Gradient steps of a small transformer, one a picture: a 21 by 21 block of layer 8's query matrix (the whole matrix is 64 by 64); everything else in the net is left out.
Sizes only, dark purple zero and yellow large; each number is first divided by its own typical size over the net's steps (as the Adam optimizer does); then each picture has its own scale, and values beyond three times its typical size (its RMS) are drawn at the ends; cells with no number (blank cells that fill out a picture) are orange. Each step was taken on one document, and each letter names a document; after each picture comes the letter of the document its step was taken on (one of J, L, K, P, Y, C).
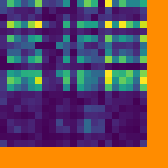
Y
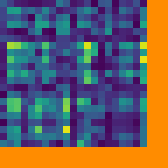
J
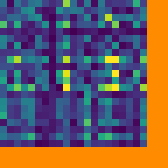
Y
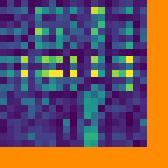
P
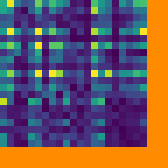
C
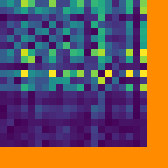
P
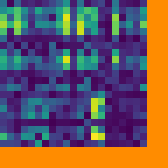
J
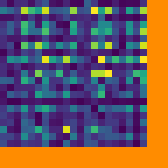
P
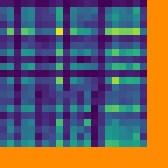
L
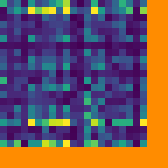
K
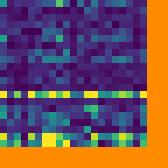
K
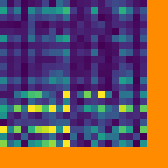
K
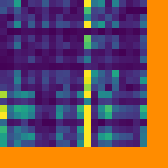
Y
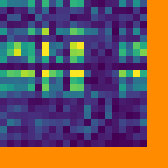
C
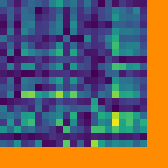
L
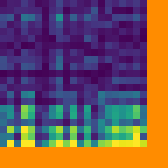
L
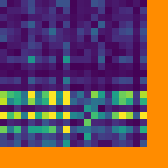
K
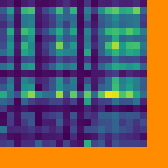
L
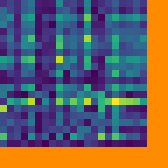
L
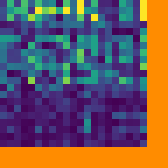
J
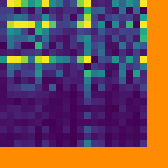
C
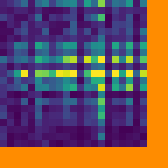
P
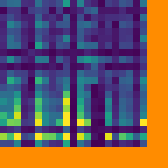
J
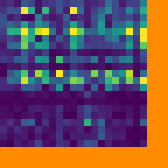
P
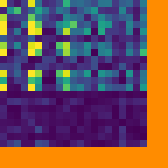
C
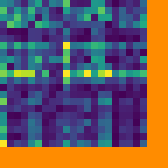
C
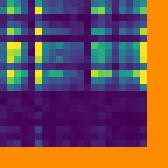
C
